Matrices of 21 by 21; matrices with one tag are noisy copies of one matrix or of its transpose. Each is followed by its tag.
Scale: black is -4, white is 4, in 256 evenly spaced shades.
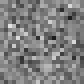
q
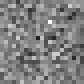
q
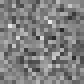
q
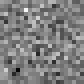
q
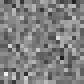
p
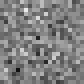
q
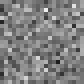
p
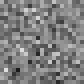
q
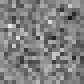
q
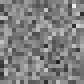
p
